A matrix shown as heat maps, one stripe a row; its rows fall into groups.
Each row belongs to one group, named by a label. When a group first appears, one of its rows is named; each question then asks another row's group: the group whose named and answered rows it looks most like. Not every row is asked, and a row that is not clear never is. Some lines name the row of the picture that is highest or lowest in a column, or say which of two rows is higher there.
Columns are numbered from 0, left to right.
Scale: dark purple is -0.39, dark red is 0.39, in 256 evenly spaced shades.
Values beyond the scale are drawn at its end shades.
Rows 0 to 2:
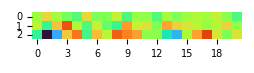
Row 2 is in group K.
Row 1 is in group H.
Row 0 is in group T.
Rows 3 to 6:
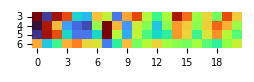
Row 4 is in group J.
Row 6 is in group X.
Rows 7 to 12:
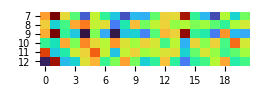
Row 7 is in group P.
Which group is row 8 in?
X
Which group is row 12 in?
T
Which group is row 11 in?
X
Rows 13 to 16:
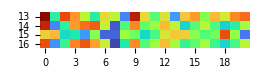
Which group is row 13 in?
H
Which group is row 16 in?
X
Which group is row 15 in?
P
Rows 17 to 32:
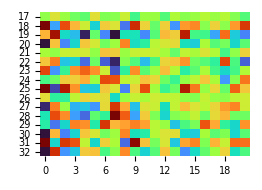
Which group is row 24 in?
K
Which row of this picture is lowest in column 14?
32
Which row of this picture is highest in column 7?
28
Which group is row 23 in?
X
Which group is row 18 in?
H
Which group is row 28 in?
J
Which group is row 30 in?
T
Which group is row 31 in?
H
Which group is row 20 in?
T
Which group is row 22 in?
P
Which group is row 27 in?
J
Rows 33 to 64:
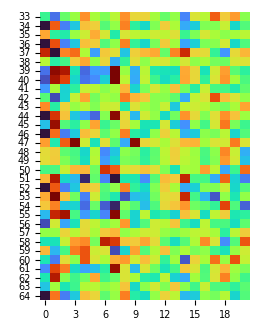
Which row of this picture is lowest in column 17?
53
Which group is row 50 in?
K
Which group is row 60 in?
K
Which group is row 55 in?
J
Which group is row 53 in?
P
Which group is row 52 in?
T
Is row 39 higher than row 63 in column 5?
No
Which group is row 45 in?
T
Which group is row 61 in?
J
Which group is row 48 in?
P
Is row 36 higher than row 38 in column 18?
Yes
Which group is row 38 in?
X
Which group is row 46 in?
T
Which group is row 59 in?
X
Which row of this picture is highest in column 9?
47
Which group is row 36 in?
T
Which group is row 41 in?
T
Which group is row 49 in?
P
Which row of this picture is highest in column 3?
47
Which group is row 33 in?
K
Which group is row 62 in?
T
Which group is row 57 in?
K
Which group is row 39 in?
J
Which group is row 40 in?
J
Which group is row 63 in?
T
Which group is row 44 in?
J
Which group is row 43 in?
H
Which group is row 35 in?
X
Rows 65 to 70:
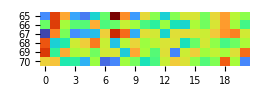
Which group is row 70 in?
P
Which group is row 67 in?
J
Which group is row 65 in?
J
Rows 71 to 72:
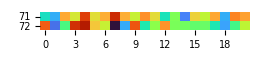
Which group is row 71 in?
K
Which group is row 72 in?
X
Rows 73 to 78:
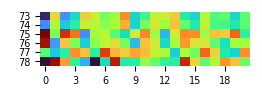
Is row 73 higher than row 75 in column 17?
No
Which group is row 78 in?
J
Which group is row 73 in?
T
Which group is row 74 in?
T
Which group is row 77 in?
K
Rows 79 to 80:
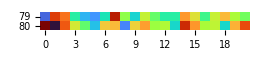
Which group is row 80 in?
H
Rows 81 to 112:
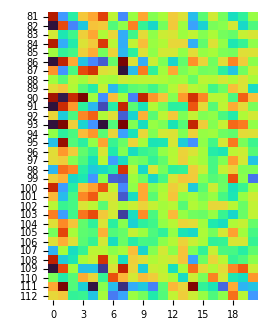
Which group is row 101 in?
X
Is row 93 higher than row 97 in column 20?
Yes
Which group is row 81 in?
X
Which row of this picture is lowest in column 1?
90
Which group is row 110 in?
K
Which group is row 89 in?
P
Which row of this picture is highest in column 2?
90
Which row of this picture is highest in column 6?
110
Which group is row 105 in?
T
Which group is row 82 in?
T
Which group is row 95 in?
T
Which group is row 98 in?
J
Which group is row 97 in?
P
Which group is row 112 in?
P
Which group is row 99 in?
P
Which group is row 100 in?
X
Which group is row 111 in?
P
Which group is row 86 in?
J
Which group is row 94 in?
X
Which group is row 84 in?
X
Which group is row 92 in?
X
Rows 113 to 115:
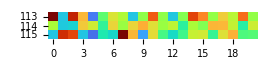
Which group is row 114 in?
K
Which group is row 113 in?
H
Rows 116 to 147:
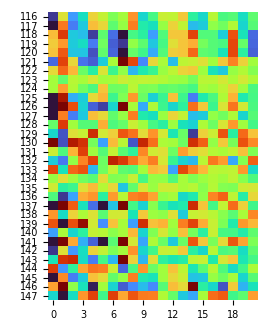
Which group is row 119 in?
P
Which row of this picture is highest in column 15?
130
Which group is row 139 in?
H
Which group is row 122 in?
P
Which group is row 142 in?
T
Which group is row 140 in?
T
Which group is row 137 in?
J
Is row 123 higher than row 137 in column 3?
Yes
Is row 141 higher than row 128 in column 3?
No
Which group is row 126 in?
J
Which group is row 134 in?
T
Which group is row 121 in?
J
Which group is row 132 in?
K
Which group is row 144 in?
X
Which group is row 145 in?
T
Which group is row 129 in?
K
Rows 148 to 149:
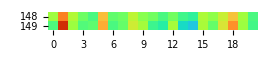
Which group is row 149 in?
T
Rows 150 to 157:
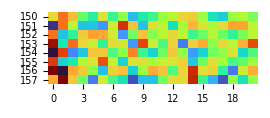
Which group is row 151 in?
J
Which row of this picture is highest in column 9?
153
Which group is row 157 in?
P
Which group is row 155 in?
X
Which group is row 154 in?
T
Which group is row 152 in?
X
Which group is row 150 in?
P
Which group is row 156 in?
H
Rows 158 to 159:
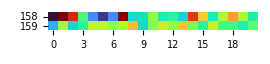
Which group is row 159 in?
T
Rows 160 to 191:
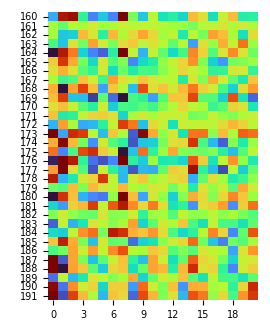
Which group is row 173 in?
H
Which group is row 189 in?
T
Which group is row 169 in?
P
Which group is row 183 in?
T
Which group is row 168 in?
H
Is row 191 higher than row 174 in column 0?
Yes
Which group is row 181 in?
K
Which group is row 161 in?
K
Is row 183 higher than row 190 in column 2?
No
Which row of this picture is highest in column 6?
184
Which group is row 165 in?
P
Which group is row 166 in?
P
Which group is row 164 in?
J
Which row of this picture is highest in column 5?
178
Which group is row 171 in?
X
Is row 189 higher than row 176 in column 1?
No
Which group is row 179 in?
K
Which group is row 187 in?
H
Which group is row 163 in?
K
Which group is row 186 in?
K
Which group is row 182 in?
T
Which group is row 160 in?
J
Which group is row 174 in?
P
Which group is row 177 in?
P
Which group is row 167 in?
K
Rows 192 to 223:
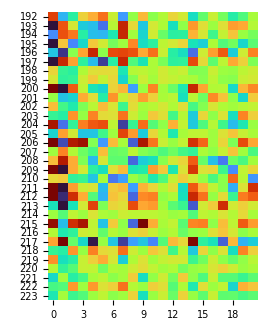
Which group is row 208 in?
P
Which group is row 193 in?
J
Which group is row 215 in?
H
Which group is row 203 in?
K
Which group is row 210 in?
P
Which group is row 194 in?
J
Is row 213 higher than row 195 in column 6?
Yes
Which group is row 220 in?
K
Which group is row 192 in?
X
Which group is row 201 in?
K
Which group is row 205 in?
J
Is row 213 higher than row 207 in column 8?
Yes
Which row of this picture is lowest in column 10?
217
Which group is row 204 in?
X
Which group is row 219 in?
X
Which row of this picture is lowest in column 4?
217
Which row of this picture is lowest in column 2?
195
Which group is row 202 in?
X
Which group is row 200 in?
H
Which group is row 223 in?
T
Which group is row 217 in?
P
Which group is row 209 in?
H
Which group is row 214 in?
K
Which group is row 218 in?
K
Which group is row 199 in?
X
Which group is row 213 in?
K
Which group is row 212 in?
H
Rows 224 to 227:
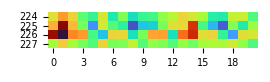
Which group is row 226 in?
H
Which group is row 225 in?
P
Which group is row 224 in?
P
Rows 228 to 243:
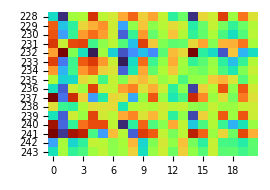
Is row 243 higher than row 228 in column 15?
No
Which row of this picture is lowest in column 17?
232
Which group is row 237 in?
H
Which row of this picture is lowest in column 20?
232
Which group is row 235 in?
K
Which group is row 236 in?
K
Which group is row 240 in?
X
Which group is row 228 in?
K
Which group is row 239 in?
K
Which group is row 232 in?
P
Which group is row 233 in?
X
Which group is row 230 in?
X
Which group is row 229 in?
X
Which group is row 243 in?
T
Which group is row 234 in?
X
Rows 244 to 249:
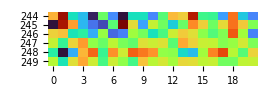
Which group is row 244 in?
P
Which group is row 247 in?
H
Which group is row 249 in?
H
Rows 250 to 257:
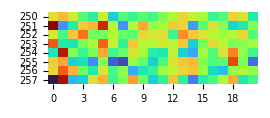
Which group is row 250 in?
P
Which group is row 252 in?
H
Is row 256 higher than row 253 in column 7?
Yes
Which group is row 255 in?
P
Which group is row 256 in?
P
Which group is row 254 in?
T
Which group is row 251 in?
X
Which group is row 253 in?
X
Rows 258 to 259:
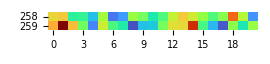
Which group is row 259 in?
P
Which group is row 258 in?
P
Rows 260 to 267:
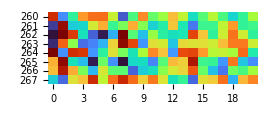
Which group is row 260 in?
X
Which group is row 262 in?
J
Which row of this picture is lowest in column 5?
262
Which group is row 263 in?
J
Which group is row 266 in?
P
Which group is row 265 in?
P
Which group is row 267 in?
K
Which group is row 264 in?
H
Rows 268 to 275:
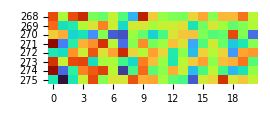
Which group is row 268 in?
H
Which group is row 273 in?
H
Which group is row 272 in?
K
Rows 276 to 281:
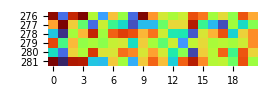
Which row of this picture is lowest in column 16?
277
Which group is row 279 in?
H
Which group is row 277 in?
P
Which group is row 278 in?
K
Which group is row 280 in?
K
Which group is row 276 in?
H
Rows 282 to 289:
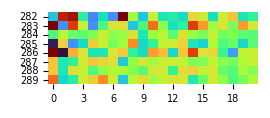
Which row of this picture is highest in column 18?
282
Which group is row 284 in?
T
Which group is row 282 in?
J
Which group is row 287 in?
X
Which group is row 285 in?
T
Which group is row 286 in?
H
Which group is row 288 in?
H
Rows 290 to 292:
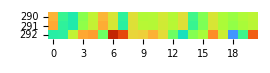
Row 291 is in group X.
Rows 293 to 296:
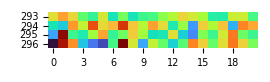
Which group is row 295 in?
T
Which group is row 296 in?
J
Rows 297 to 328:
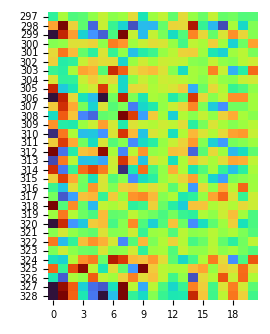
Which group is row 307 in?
P
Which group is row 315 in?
P
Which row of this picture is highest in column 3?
325
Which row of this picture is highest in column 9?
325
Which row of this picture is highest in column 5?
312
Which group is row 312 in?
X
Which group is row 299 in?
J
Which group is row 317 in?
K
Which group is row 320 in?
T
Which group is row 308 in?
J
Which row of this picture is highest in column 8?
308
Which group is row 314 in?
X
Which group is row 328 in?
J
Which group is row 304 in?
X
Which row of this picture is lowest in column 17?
298
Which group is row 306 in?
J
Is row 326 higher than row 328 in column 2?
No
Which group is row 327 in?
J
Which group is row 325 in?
H
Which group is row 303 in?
K
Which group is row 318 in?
H
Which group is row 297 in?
T
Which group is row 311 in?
P
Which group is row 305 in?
X
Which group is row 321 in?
T
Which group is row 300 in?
K
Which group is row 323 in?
T
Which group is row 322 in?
X
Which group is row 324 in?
K
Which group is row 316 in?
K
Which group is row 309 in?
X
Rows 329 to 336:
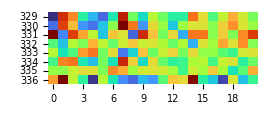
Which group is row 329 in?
J
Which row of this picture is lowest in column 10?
336
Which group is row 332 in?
K
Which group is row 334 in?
J
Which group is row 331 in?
H
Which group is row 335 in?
K
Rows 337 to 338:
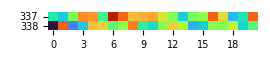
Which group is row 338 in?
T
